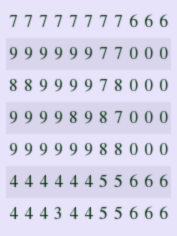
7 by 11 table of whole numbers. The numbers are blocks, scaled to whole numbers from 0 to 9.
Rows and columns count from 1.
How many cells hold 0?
12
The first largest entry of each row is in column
1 1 3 1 1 9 9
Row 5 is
9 9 9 9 9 9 8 8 0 0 0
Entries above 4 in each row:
11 8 8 8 8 5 5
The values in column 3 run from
4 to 9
